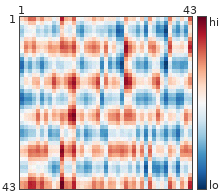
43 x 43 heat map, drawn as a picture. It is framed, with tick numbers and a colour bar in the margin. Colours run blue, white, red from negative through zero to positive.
The bottom left is the ninth with the highest average. Horizontal stripes repeat 5 times down the table. The histogram is bell-shaped.
